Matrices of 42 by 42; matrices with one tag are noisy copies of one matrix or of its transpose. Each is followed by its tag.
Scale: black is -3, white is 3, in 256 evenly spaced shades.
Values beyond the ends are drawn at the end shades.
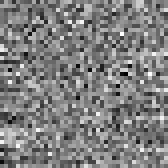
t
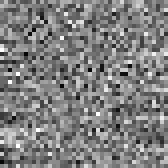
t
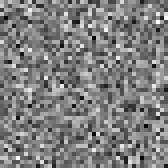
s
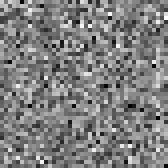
s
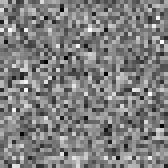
s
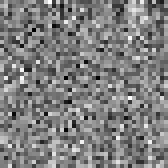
t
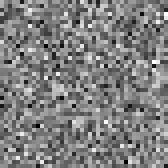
s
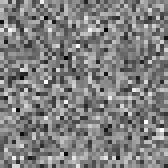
s
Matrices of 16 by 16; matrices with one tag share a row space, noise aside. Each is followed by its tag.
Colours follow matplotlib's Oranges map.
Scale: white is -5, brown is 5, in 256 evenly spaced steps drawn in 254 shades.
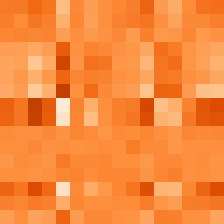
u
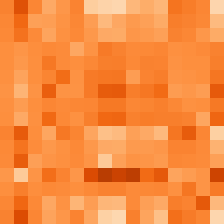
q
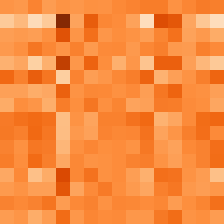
u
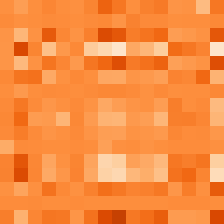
q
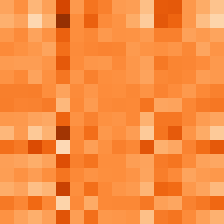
u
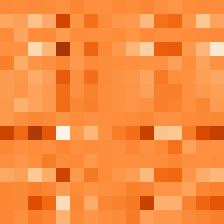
u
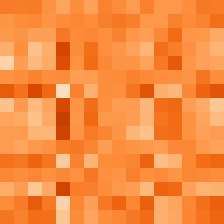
u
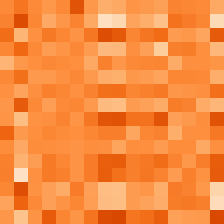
q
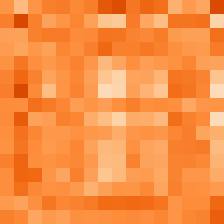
q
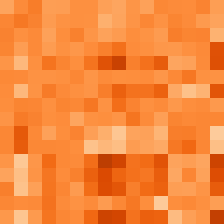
q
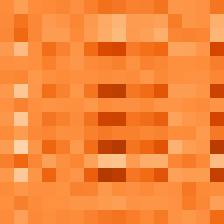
q
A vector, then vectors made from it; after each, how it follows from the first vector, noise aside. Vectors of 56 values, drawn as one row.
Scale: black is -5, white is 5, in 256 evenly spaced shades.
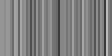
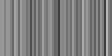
copied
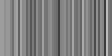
copied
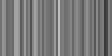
sign-scrambled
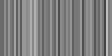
sign-scrambled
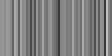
copied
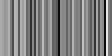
scaled up
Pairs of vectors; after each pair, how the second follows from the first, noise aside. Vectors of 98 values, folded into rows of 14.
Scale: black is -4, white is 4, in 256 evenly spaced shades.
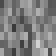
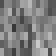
copied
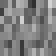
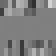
partly zeroed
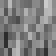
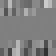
partly zeroed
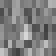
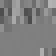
partly zeroed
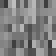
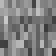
shuffled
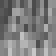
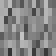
sign-scrambled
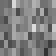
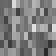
copied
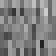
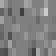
partly zeroed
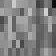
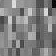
copied
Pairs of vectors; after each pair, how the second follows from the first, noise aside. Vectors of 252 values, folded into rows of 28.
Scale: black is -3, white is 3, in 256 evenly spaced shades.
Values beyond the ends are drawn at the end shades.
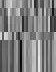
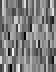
shuffled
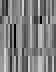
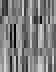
copied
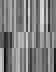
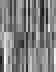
negated
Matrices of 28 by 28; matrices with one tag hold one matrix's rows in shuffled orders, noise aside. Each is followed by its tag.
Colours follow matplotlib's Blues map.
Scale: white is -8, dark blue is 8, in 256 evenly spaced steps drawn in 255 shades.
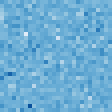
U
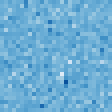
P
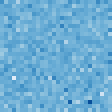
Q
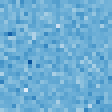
U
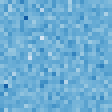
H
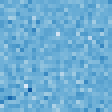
U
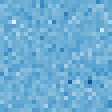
Q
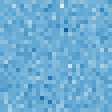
P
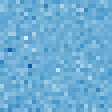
U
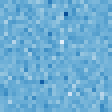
P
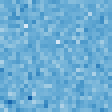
U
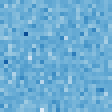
H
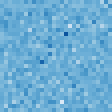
P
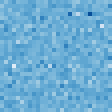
Q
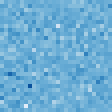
U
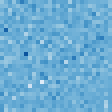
H
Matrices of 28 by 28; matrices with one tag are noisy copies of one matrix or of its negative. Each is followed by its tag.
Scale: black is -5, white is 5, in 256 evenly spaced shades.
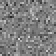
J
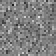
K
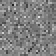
K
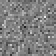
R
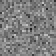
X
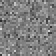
J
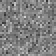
K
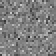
J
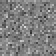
R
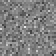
R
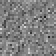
R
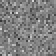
J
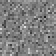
R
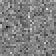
X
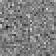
X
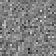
R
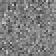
K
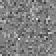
J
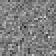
R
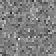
J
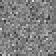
J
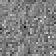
R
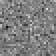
X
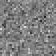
R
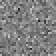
J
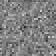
R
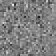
K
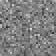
X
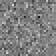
K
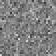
J
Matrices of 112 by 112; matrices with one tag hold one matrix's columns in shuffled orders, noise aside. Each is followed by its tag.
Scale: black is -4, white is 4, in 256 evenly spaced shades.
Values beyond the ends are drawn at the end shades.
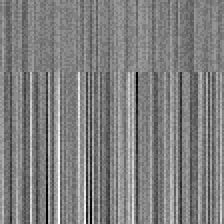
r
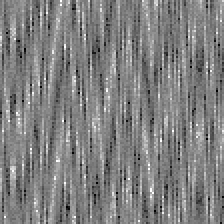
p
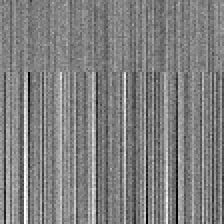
r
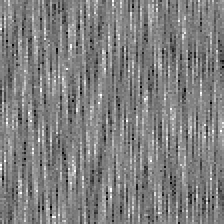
p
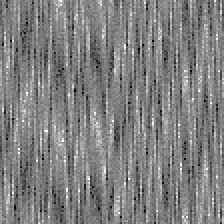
p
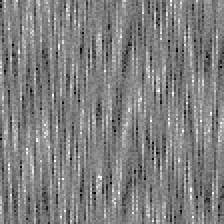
p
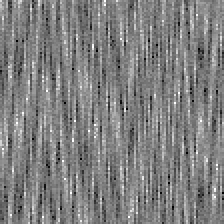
p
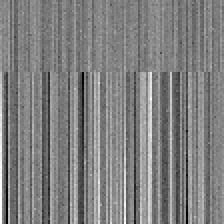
r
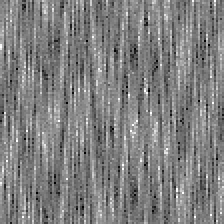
p
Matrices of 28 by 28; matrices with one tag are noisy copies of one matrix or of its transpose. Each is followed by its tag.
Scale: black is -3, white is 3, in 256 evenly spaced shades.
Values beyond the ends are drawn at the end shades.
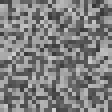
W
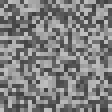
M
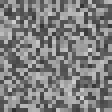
M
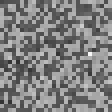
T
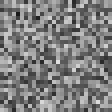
W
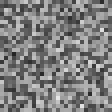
T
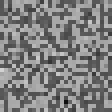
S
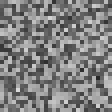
T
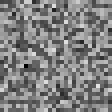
S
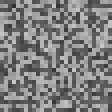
S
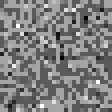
W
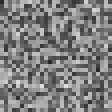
S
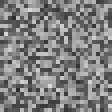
M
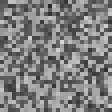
T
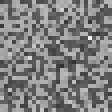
W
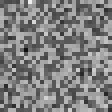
T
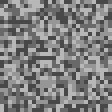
M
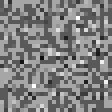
S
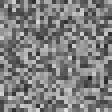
M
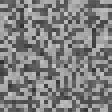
S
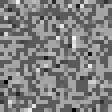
M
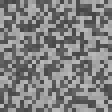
T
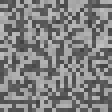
S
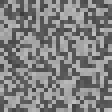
M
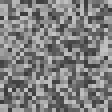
W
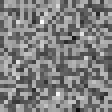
W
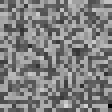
S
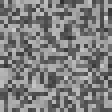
S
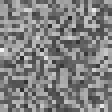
W
